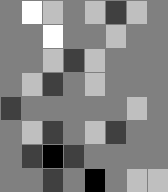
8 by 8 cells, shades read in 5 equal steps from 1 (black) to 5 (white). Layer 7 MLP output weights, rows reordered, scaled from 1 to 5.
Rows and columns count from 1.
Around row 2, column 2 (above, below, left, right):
5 3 3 5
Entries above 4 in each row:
1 1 0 0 0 0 0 0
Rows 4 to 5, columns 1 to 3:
3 4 2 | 2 3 3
